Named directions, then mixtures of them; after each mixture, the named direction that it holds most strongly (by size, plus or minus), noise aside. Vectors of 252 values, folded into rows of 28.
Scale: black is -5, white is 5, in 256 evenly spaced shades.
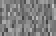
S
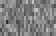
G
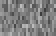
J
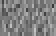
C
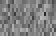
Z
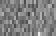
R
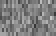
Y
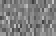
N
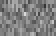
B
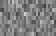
B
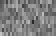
Y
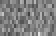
R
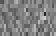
Z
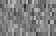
B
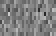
Z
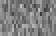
J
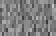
S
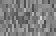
R
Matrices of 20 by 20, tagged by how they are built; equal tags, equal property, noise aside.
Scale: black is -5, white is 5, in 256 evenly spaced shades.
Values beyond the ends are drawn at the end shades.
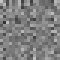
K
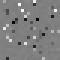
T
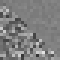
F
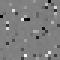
T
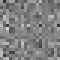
K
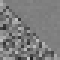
F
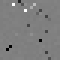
T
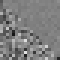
F
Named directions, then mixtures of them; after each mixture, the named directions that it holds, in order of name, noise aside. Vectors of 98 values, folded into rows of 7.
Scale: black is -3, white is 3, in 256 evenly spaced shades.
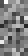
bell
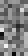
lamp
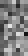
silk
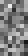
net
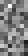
net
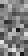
bell, lamp, net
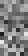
bell, lamp, net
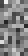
bell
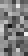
silk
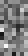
lamp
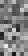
lamp, net, silk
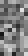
lamp, silk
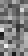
lamp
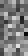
silk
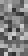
lamp, net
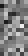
bell, net, silk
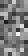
bell, net, silk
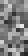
bell, net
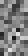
lamp, net, silk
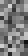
net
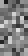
bell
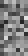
bell, silk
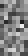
bell, net, silk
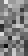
bell, lamp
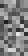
bell, net, silk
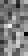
bell, silk
